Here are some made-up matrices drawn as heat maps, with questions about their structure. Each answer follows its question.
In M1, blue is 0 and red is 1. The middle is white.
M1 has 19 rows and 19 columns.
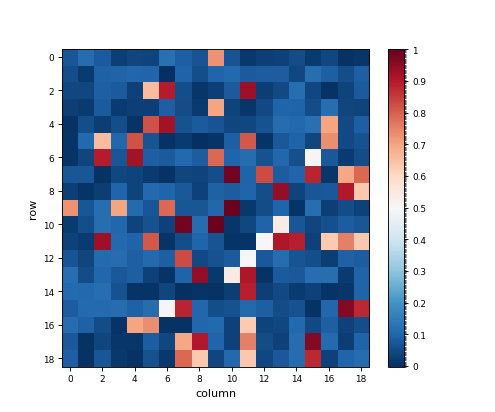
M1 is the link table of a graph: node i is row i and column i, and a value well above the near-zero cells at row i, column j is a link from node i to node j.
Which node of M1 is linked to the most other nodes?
node 11
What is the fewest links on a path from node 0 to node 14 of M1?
5
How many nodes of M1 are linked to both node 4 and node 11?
2
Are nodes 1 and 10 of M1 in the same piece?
no
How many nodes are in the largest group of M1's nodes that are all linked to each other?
3
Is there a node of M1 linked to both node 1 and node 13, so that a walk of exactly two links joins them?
no
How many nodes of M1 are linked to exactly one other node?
3
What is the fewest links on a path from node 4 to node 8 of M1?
4
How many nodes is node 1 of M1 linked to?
0
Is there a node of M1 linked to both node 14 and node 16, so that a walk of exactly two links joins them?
yes
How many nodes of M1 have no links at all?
1
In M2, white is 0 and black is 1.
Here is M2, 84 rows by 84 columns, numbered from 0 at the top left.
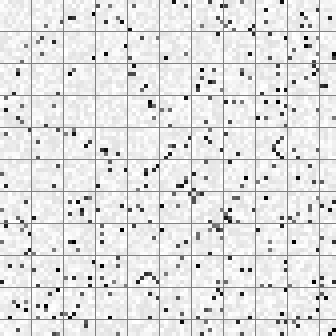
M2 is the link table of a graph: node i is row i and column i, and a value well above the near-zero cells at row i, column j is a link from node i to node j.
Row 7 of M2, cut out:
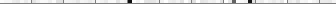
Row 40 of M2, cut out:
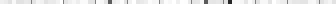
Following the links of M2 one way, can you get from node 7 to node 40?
yes
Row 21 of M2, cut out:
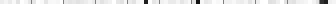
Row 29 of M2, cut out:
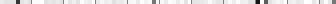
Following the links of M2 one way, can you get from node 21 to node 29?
yes
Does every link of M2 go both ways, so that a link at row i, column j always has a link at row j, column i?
yes
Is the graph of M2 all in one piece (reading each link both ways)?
yes
